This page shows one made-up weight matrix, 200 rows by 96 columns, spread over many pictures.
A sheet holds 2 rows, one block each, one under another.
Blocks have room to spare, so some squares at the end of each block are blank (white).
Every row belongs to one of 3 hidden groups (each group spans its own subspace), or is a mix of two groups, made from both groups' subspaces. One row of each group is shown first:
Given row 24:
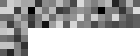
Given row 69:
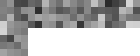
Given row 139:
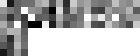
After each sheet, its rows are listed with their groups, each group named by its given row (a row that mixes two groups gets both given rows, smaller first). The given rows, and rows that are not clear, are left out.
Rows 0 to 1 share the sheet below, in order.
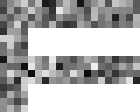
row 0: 24
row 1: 139
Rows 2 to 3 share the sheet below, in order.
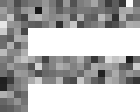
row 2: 69
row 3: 69
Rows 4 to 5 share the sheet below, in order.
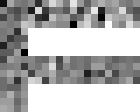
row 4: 69
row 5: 139
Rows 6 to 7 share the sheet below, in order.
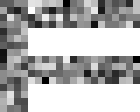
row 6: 139
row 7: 24 and 139
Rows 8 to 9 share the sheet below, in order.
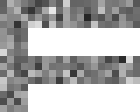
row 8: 139
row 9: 69
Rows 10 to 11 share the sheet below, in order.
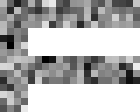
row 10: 24
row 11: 24 and 69
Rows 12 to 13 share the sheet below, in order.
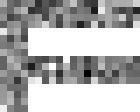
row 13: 139
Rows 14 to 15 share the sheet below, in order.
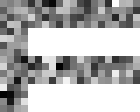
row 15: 24
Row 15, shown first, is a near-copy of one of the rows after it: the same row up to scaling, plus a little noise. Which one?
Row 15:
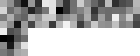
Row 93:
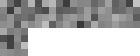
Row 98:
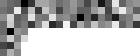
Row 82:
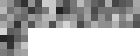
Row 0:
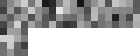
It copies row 82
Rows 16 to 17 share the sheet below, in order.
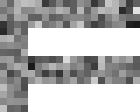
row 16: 69
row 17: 139
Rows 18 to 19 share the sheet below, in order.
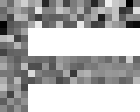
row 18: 69
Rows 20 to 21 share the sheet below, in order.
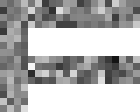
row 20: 24
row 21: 69 and 139
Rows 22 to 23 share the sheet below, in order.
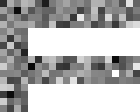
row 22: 24 and 69
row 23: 24
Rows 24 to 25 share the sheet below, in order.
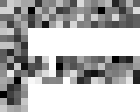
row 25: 24 and 139
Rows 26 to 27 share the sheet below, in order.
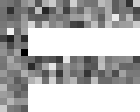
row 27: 139
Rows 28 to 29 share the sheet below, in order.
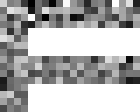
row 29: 69
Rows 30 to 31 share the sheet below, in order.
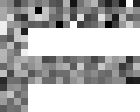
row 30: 69
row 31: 69
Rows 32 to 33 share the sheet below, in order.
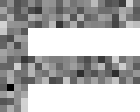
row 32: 69
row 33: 24
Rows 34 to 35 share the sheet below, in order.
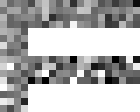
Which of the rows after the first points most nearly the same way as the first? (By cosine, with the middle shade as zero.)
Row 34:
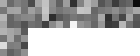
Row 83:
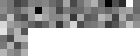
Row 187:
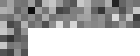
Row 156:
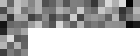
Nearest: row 187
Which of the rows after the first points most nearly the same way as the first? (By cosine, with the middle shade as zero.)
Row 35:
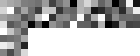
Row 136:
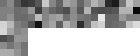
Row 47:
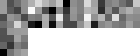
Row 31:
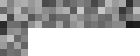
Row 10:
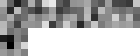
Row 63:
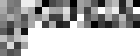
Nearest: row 63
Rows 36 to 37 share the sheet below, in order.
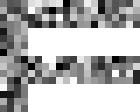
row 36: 139
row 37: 24
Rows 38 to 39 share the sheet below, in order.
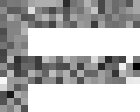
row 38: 139
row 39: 69
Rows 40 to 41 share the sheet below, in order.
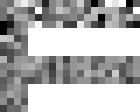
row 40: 69
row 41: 69 and 139
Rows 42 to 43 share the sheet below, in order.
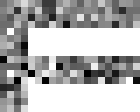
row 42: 24
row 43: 139
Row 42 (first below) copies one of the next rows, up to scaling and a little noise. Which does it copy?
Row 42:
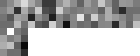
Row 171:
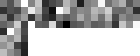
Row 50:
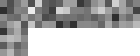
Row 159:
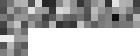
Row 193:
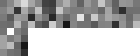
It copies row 193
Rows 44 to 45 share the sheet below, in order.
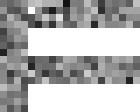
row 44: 139
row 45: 139
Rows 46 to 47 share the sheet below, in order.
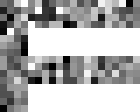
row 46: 24 and 69
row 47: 139
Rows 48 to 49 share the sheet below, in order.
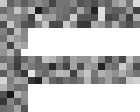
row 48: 24 and 69
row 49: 69 and 139
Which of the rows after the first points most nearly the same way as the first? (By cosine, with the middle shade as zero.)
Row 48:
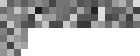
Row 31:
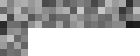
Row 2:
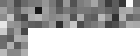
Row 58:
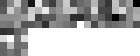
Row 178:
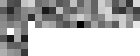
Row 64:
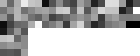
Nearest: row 31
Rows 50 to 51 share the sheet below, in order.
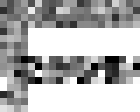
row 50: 24
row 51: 69
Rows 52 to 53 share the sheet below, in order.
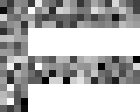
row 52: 24
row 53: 24
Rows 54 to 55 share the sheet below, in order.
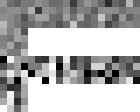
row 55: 139
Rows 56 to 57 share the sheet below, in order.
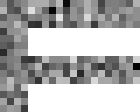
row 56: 139
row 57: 69
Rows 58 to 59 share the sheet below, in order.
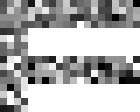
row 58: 24
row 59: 24
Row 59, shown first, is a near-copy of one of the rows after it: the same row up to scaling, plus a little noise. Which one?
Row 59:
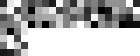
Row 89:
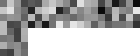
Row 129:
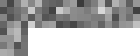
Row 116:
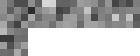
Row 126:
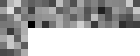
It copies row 126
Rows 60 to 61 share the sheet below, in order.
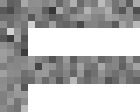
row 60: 24
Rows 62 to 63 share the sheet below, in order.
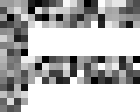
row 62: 69 and 139
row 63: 69
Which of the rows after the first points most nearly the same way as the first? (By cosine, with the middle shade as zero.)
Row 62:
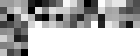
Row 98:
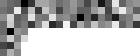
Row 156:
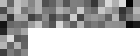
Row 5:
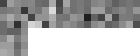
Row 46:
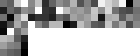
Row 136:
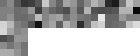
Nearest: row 46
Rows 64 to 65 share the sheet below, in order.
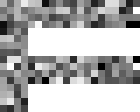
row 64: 69
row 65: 24
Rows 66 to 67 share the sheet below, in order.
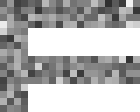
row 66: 69
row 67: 69
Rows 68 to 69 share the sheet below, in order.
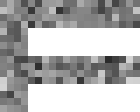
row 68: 24
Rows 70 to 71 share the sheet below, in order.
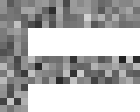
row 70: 139
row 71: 69
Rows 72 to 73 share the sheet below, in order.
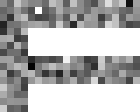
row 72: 69
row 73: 139
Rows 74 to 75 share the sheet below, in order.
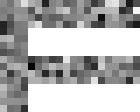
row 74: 69
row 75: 139
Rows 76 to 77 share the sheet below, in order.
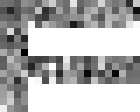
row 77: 139
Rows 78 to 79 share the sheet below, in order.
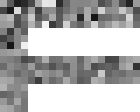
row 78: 24
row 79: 69
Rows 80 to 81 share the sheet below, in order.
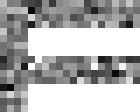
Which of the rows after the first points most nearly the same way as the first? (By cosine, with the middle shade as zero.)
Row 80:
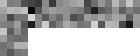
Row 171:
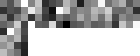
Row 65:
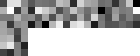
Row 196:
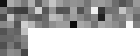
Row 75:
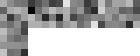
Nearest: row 75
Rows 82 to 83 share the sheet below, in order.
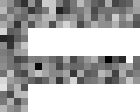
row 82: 24
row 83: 69
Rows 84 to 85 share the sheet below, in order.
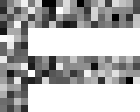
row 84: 24
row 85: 139
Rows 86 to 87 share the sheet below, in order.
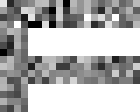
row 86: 139
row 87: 24
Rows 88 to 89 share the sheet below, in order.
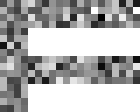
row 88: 69
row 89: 24
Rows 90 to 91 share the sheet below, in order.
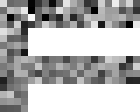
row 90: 139
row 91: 69
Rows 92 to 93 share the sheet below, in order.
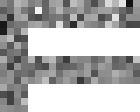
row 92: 69
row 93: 24
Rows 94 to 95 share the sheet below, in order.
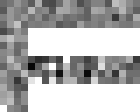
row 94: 24
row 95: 139
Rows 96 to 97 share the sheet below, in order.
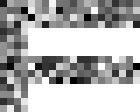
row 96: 139
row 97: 24
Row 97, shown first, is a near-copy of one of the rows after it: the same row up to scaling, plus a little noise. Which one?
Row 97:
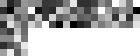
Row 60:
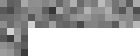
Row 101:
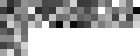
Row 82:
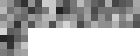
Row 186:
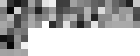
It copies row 101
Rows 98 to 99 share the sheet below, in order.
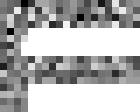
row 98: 24
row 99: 24
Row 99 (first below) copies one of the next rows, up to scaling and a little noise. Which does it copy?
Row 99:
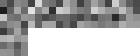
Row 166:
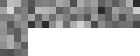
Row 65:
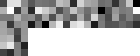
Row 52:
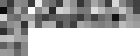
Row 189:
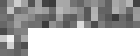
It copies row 52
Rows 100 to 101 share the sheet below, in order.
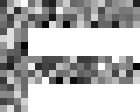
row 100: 24
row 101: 24
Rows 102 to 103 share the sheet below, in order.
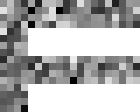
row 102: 24
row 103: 69
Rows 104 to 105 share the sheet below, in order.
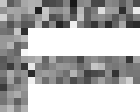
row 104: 69
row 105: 24 and 139
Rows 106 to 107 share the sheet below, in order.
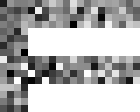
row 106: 69
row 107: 139
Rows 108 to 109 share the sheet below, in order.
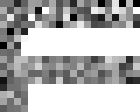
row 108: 24 and 69
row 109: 69
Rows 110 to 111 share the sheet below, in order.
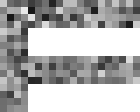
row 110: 139
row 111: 69 and 139
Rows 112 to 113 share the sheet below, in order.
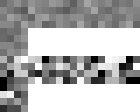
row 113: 69
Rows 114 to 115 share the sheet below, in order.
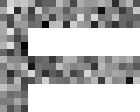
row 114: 24
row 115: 139
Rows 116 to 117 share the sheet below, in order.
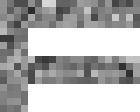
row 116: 24
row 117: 24
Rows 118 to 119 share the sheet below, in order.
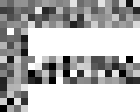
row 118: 24 and 69
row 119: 69 and 139
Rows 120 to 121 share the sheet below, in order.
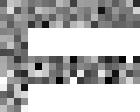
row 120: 24
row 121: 69
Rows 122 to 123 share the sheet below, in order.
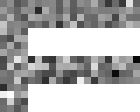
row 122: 69
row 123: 24
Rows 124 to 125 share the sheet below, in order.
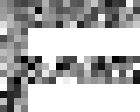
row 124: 69
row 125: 24
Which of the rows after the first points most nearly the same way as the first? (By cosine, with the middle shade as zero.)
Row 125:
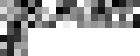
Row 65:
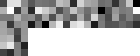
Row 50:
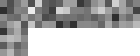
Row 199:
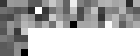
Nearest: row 65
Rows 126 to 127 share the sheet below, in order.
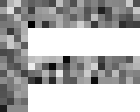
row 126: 24
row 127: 139
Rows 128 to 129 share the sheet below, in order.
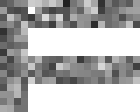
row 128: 139
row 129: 24
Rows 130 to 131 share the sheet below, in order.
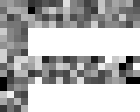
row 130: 139
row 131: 69
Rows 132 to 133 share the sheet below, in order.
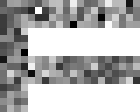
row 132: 69
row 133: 139
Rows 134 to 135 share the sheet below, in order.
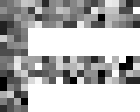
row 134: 69
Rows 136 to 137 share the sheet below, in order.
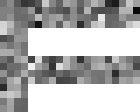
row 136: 69
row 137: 24
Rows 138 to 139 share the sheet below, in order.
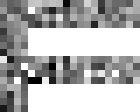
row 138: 139
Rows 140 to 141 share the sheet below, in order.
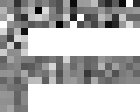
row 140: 69
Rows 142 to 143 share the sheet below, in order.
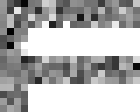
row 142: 24
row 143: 69
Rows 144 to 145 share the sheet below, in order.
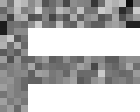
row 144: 69
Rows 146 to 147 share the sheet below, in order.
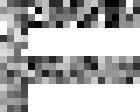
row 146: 69
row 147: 139
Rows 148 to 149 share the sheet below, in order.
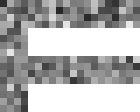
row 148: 69 and 139
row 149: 24 and 69
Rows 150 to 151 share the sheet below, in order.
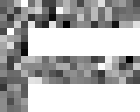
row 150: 24
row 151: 24 and 69
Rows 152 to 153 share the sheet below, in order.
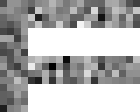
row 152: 24 and 69
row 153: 139
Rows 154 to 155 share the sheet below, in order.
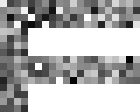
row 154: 139
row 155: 69
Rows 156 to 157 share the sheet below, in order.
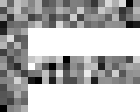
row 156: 69
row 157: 139
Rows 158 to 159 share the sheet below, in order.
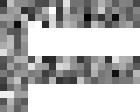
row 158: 139
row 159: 24
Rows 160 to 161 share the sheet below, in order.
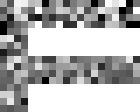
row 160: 69
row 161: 24
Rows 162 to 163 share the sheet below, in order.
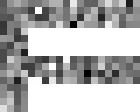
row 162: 69
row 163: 139
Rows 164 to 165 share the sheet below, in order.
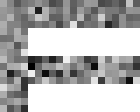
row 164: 69
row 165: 139
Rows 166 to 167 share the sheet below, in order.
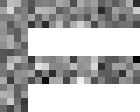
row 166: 24
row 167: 24
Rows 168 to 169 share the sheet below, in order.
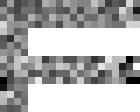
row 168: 69
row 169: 69
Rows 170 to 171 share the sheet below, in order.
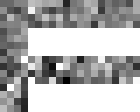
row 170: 139
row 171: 24
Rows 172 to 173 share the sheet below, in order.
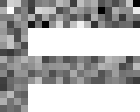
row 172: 24
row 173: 69
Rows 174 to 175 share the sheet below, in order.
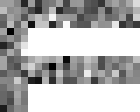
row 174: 24
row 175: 139
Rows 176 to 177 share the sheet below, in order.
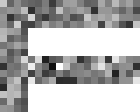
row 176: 139
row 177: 24
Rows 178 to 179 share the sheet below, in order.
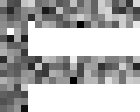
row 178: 24
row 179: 69
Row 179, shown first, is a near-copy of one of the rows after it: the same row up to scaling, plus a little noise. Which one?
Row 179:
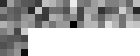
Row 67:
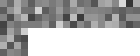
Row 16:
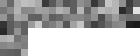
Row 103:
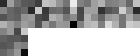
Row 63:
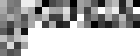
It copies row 103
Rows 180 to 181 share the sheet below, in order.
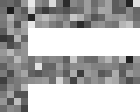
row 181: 69
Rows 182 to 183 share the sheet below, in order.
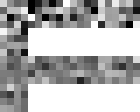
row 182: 139
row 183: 24
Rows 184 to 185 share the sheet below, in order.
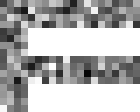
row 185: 139
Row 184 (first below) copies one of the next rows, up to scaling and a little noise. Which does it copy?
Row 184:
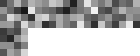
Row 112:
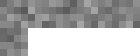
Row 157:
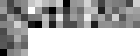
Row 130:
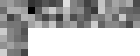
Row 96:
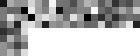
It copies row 112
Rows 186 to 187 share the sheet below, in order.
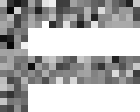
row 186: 24
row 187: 24
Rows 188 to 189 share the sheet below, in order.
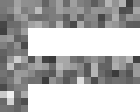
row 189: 24
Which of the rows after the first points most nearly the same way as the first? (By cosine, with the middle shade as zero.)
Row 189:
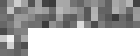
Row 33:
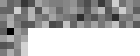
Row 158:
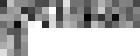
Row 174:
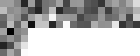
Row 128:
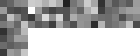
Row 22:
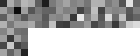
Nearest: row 22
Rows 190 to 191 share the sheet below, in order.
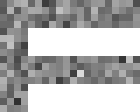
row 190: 24
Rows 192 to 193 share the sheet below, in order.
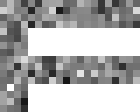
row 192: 24
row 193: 24
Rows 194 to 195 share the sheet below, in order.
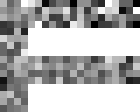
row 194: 69
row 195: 69
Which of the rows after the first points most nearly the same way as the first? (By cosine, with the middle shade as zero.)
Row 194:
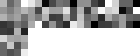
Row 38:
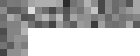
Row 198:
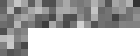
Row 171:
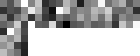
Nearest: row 198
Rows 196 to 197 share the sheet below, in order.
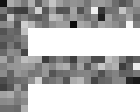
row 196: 69 and 139
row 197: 69
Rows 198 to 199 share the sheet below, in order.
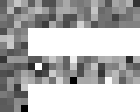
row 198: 24
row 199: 69
